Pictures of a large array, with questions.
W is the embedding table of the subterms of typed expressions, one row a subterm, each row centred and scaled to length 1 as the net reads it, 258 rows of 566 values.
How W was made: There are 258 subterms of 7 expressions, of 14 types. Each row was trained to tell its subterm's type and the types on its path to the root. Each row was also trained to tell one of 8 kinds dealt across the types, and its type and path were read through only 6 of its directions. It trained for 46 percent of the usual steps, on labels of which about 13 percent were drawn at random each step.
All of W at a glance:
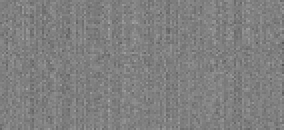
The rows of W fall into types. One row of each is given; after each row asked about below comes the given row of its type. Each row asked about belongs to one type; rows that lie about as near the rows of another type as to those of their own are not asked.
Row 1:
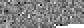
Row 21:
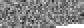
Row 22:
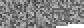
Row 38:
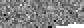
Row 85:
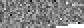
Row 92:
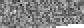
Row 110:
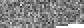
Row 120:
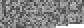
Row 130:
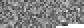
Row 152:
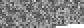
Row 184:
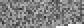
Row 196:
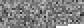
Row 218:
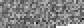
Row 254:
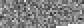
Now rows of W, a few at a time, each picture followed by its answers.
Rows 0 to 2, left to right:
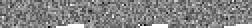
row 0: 85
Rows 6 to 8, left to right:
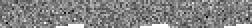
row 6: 184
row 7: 120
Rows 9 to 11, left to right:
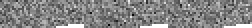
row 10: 196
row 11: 85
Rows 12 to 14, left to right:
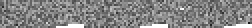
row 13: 254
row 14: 110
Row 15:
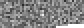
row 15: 218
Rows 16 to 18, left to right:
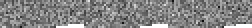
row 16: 218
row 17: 38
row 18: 22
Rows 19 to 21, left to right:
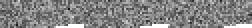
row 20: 196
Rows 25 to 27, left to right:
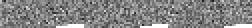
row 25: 254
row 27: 254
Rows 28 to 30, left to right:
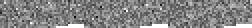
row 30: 130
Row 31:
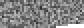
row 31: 218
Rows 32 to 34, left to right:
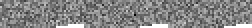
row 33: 184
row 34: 196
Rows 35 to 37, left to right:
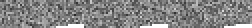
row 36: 120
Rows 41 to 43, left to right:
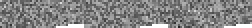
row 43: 38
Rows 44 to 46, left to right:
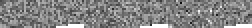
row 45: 196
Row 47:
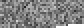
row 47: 1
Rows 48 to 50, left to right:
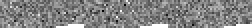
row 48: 110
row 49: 21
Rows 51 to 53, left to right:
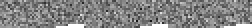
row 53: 130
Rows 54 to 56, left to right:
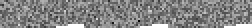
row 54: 21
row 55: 110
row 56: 196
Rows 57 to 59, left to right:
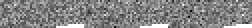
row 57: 218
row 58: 196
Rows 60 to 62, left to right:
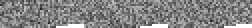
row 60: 218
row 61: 1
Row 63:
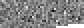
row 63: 21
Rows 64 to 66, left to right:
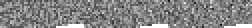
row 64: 218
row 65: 130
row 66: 38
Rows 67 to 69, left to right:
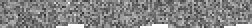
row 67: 196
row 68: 22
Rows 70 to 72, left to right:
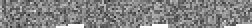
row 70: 120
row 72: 130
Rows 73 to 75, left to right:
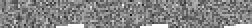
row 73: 120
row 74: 1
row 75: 254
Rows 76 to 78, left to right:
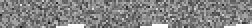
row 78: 254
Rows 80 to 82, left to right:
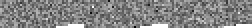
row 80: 254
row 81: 85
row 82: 22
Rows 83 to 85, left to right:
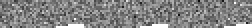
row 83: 184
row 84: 130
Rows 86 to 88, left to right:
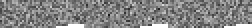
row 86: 85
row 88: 22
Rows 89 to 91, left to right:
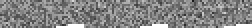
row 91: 92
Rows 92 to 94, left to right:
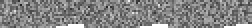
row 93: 38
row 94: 22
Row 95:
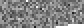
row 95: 110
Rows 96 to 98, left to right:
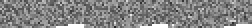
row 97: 130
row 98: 130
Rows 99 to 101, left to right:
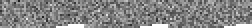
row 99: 110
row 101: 21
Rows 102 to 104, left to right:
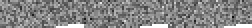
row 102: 110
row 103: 196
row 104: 92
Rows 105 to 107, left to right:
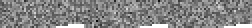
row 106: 38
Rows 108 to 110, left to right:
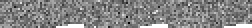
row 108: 1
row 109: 110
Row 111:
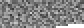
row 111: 92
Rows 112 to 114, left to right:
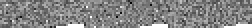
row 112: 152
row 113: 110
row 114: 110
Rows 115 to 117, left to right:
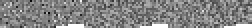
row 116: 92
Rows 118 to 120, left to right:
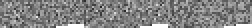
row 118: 218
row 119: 38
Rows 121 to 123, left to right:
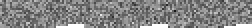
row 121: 120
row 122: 120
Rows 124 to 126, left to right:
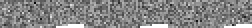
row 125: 120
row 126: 130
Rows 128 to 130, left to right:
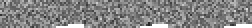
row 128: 92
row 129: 130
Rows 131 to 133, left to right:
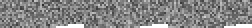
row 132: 92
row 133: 22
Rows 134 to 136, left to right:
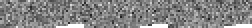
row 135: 130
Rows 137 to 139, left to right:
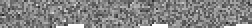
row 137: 130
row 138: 110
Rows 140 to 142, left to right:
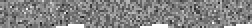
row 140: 1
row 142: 184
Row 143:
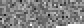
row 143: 85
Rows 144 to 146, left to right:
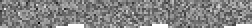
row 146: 38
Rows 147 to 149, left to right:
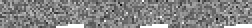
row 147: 254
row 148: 152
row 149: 152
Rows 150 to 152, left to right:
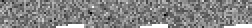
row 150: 1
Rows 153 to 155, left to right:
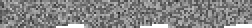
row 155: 218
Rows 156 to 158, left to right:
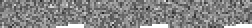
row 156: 92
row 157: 120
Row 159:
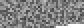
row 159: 21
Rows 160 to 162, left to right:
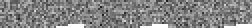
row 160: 92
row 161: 196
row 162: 120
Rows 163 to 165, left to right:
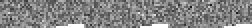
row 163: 92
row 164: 85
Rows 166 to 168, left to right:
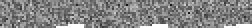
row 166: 22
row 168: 130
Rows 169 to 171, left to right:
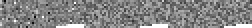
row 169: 254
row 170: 184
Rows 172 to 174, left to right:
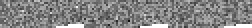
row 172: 130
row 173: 152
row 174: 22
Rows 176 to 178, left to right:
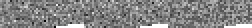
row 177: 38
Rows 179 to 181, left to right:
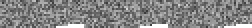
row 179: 254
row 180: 21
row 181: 22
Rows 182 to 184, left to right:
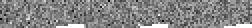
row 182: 38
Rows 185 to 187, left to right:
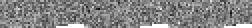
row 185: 110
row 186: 120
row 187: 130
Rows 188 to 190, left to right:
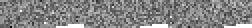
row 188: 152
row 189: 92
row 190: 38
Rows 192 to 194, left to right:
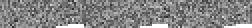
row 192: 110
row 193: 130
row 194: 110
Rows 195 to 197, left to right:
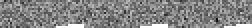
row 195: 218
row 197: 184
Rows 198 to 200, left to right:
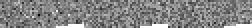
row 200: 254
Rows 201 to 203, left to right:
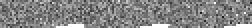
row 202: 38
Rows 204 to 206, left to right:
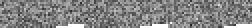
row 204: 196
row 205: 196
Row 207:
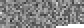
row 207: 22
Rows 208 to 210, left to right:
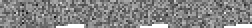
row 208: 1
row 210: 120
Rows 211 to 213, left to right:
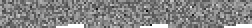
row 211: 254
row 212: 92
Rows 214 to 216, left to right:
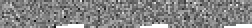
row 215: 110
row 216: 120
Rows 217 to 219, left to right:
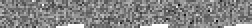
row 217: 254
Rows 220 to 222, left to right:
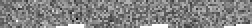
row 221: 196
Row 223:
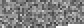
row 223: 120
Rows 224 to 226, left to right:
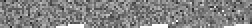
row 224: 120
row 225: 120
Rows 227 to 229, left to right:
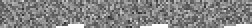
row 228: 254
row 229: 22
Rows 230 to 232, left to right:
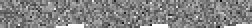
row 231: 196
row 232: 38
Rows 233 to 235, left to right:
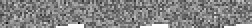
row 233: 85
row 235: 1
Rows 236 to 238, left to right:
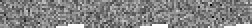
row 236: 196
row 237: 1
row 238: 92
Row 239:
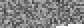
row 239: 22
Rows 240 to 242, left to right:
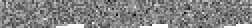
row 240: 22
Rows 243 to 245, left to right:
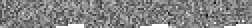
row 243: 38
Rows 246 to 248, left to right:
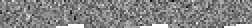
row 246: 38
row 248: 1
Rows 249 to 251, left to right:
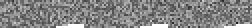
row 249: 218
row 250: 22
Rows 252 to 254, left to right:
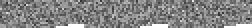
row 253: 1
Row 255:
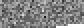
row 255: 196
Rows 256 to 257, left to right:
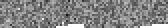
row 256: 1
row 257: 22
